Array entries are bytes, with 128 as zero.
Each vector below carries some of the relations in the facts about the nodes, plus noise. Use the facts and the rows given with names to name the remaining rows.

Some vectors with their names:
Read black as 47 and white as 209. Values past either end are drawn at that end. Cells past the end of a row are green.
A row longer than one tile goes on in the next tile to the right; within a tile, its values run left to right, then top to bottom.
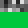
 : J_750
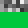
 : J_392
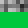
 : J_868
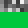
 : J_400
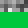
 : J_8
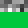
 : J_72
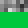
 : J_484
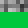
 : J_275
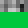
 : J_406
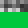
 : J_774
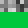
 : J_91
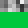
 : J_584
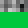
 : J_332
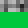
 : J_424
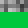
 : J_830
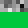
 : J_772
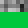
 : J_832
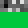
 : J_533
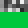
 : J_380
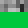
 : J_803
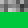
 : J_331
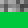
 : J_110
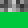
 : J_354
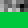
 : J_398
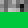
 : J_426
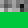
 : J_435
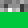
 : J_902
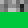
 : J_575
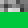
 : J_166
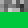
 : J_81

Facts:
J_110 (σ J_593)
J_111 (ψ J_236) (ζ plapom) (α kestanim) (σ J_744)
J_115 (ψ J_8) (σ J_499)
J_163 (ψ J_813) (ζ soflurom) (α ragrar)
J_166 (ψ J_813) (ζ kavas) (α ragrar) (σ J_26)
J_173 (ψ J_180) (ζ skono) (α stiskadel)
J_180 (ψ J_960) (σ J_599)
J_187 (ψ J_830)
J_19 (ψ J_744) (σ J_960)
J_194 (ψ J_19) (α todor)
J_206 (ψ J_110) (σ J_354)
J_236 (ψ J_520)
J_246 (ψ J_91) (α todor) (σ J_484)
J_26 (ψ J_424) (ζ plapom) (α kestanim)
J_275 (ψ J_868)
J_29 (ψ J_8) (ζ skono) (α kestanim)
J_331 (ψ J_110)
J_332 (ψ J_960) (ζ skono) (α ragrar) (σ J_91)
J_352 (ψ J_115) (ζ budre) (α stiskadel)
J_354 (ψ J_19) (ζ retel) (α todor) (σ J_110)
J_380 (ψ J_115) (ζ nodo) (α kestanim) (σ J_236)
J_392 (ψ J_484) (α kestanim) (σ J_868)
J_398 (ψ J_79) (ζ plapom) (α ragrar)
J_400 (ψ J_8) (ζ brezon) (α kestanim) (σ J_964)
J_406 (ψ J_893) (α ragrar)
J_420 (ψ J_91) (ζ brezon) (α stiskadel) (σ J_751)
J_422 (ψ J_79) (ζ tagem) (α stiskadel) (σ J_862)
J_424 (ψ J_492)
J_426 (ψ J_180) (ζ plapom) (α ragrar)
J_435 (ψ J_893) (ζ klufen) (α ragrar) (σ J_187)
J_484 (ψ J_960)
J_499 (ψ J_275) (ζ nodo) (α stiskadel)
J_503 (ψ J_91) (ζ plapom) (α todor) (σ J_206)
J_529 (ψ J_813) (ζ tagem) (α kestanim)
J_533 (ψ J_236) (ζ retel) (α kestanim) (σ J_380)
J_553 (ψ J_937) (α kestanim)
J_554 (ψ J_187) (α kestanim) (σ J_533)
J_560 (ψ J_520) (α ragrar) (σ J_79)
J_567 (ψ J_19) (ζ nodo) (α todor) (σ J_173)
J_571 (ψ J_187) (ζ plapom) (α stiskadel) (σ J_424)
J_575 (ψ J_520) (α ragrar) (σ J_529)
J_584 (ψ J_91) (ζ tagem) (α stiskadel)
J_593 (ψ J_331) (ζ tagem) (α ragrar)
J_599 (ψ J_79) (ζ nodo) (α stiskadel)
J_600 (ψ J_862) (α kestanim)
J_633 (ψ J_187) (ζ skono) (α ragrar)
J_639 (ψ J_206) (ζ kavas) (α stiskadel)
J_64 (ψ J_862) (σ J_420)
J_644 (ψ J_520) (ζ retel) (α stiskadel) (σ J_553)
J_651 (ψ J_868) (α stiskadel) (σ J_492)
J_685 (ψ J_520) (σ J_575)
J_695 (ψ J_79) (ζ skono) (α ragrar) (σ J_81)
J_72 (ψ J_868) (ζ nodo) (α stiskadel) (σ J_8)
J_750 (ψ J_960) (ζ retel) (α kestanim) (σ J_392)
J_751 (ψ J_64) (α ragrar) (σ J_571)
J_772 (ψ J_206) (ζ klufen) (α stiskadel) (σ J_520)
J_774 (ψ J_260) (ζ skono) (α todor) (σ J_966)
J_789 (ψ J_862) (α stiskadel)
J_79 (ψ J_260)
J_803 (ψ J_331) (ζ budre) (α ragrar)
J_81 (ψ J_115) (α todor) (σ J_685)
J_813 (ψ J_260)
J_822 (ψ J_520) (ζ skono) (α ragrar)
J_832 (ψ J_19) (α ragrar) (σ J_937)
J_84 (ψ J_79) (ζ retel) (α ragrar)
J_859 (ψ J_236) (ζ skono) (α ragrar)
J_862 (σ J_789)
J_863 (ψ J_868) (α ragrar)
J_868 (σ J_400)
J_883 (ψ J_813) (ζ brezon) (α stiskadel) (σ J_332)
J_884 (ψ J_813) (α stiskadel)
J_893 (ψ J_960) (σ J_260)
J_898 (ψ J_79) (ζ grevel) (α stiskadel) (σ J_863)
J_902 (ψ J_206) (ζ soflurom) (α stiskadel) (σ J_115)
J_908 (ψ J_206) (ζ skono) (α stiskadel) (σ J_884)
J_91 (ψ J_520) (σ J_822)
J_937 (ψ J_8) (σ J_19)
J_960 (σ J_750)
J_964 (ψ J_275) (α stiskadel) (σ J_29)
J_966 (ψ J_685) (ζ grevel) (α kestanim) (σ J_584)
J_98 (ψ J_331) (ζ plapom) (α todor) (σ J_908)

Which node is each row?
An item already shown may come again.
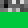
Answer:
J_533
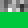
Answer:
J_499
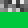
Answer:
J_26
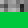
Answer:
J_560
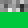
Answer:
J_789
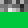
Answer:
J_567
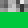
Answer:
J_584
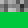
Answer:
J_685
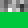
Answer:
J_499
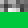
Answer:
J_163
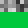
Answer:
J_91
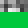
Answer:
J_163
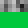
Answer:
J_863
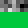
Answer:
J_84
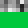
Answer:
J_420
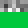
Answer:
J_884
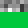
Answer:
J_902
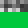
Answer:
J_774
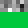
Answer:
J_173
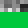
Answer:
J_898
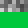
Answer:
J_98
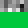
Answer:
J_571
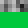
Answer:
J_863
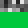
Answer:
J_750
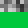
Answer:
J_503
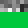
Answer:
J_422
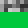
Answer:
J_260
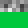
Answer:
J_908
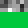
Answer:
J_644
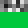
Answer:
J_529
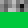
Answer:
J_822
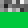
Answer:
J_966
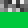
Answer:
J_26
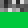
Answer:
J_750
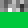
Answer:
J_499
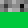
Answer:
J_859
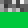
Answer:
J_29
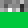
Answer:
J_651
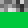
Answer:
J_246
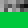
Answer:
J_79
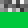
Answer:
J_553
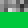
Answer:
J_484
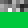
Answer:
J_599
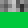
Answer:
J_593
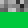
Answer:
J_520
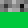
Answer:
J_859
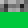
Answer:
J_236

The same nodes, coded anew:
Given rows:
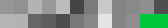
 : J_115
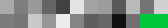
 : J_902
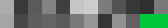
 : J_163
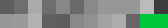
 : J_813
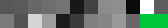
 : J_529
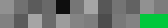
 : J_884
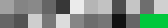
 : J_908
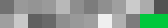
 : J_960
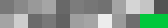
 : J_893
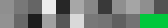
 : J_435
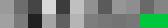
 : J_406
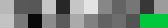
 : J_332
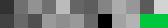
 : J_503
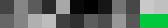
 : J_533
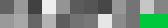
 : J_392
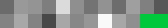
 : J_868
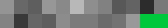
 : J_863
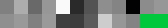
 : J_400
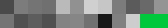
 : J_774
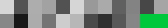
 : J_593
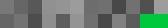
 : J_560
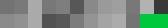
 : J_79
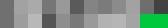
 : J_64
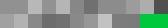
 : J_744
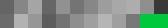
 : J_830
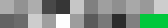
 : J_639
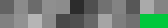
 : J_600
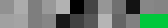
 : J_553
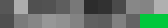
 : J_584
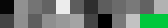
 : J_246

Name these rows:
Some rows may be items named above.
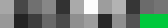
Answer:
J_398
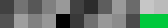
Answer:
J_111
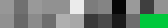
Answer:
J_803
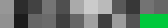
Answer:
J_695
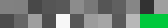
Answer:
J_499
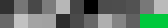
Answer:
J_966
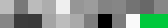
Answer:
J_354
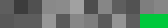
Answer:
J_575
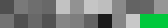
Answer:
J_774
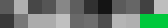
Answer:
J_420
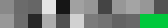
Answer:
J_435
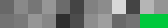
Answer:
J_26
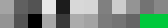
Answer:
J_426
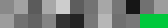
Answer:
J_29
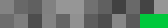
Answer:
J_560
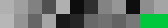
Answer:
J_380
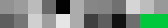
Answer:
J_772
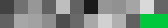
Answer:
J_685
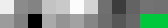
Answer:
J_832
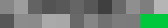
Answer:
J_644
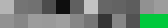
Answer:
J_883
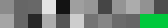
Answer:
J_435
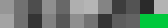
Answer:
J_822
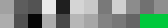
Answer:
J_426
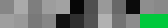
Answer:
J_553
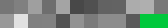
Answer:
J_91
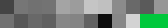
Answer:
J_774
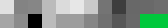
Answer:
J_832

